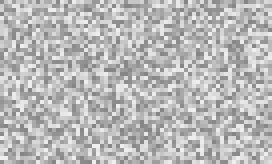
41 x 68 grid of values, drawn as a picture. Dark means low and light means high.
No row or column stands out. No regular stripes run through it. There is no seam. The grain is fine, like static. No overall slope runs across the table. The histogram is flat. On average the colour sits 70% of the way up the scale. The halves do not mirror each other.
